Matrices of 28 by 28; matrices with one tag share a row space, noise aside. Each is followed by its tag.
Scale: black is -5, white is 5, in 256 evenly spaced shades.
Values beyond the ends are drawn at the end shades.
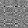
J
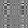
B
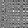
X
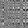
X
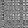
X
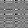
J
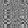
B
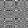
J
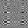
B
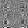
B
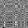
J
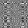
B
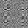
B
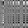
X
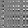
X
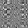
B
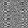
B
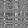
J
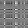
J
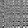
X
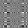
B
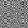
B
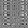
B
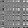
X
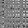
X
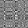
J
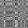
J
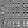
X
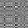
J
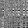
X
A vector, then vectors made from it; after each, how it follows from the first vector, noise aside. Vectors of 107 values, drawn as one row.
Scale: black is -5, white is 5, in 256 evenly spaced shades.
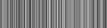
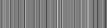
partly zeroed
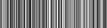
scaled up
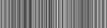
sign-scrambled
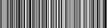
scaled up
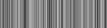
sign-scrambled
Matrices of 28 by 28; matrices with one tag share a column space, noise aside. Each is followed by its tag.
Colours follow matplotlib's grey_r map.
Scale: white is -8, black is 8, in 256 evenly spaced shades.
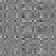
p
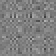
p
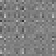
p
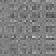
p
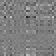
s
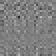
s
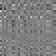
s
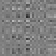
p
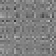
p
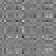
p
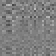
s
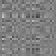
p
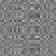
p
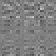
s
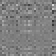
s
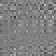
s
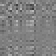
s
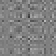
p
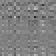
s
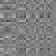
p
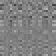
s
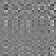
s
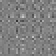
p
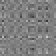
p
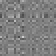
p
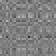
p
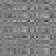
p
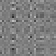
p
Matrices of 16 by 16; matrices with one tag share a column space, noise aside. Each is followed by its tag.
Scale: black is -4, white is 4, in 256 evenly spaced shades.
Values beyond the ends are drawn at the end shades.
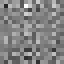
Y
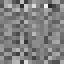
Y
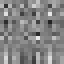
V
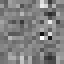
V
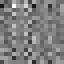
Y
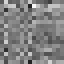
Y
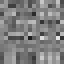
V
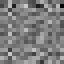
Y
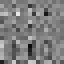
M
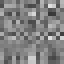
V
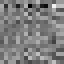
Y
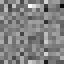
Y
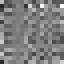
Y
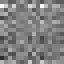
Y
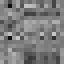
V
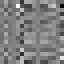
Y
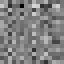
Y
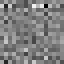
Y
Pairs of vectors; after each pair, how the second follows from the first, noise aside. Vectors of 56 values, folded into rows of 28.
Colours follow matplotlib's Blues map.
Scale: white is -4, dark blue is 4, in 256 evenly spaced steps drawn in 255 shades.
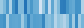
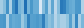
copied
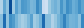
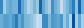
reversed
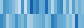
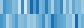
copied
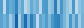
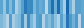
reversed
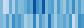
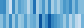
reversed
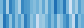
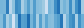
reversed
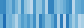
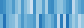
copied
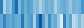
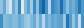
reversed
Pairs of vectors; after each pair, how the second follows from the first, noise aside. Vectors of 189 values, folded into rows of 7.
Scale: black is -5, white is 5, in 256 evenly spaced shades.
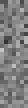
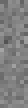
shrunk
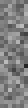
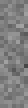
shrunk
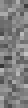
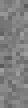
shrunk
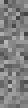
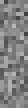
sign-scrambled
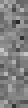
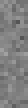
shrunk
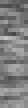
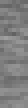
shrunk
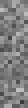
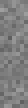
shrunk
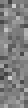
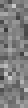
sign-scrambled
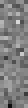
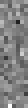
sign-scrambled
